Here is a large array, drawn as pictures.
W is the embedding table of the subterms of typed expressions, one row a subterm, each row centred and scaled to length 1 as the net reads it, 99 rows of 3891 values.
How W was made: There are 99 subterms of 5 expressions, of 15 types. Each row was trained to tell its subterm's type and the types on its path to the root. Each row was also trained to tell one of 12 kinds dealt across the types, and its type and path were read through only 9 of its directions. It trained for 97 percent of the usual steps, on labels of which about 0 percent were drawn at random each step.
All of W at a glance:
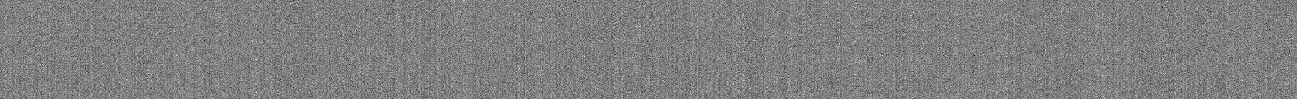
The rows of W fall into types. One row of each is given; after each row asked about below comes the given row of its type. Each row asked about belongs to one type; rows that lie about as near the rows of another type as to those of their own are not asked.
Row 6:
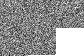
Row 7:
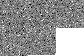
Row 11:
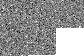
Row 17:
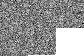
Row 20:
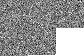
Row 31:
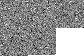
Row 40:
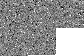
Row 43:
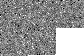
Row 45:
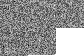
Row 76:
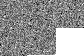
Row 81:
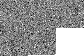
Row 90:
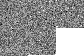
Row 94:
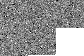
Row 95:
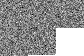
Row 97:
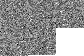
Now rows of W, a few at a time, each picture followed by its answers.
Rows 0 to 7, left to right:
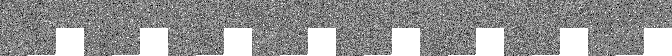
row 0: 90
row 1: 45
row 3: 6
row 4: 31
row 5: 81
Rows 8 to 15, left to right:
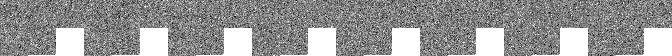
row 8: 94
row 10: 76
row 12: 11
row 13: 31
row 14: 90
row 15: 90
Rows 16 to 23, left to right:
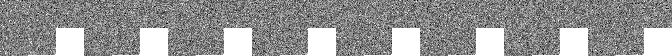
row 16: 45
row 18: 97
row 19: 95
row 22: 97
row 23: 7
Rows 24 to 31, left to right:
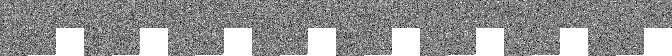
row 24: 20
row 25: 81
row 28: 31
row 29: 90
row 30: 6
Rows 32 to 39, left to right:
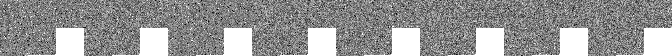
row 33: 97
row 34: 81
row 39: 95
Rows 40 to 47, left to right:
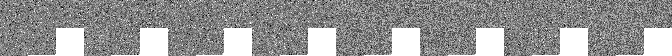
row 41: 43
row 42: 45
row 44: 97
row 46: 31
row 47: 11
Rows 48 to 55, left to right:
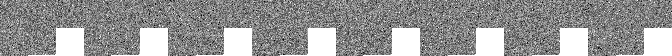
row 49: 11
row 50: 90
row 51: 97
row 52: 81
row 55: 6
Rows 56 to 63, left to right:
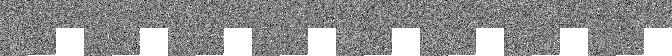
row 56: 17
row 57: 43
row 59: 43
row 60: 94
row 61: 94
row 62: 20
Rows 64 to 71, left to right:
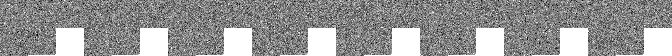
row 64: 45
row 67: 95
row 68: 81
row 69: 17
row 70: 6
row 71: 20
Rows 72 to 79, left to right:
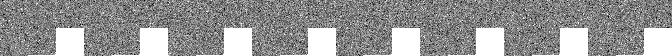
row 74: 43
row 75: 17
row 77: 43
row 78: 95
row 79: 94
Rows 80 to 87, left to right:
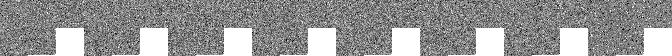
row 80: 97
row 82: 31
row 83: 95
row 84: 95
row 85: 45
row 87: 45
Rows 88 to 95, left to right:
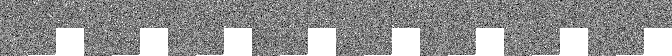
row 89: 90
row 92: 43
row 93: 81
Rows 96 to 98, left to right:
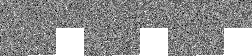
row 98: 17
